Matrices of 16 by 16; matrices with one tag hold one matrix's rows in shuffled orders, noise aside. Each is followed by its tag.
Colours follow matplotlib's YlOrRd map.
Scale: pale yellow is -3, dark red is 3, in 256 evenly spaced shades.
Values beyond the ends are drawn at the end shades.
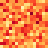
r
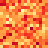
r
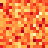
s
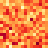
r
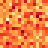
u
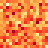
u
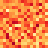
u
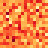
u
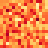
u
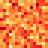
r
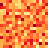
s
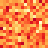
s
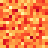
r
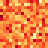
s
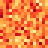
s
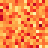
s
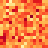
r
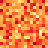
s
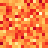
s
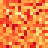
u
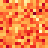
s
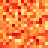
u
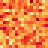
r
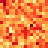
r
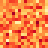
u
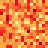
s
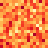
s
